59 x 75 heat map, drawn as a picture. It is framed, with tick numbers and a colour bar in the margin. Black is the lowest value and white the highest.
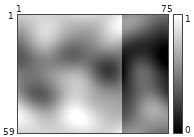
Ninth with the highest average: bottom middle. Seam: vertical, 70% of the way across, the left part higher. Lone odd cells: none. Stripes: none. Ninth with the lowest average: middle right.
